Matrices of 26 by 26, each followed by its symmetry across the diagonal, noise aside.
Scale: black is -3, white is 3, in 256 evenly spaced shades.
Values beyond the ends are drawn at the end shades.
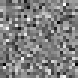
antisymmetric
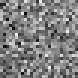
neither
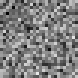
symmetric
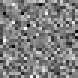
antisymmetric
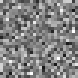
symmetric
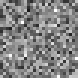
symmetric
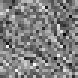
antisymmetric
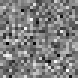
neither
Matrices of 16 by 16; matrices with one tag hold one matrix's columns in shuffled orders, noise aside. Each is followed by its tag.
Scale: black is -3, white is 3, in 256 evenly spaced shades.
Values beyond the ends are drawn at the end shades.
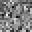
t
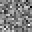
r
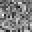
t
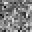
t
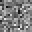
r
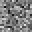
r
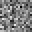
r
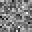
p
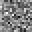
p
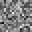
p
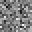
r
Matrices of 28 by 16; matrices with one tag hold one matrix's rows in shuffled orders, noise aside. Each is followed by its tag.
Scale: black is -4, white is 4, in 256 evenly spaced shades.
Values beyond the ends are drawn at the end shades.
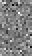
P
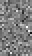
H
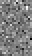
H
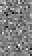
P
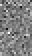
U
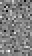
U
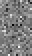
P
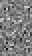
U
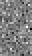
H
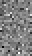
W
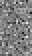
H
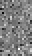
W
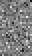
H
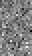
H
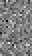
U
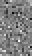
P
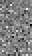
H
